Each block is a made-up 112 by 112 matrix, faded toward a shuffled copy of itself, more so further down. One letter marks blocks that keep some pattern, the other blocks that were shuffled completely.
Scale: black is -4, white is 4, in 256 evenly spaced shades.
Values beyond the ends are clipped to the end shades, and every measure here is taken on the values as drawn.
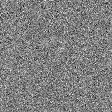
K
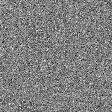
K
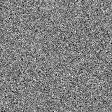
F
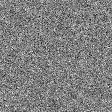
F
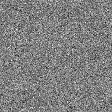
K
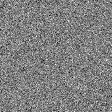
K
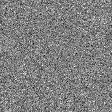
K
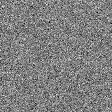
F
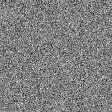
F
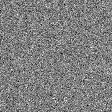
F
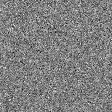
K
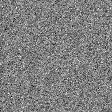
F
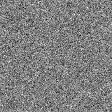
F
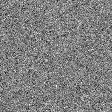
K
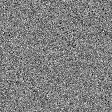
F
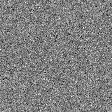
F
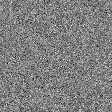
F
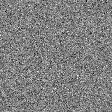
K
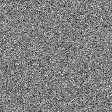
K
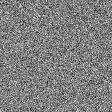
K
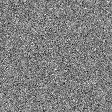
F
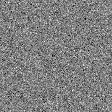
K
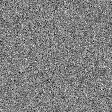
F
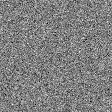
K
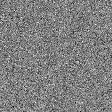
K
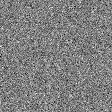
F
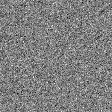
K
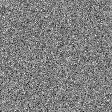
F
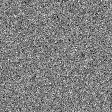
F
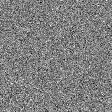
F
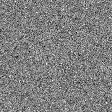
F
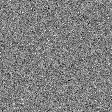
F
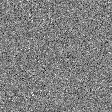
K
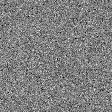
K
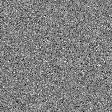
K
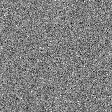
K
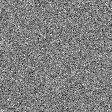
F
